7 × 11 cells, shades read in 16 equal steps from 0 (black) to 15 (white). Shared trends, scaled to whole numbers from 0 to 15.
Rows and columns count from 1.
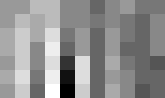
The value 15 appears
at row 7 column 4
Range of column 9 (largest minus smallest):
3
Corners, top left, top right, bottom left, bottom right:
9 7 9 6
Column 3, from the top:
11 10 10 8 8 7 6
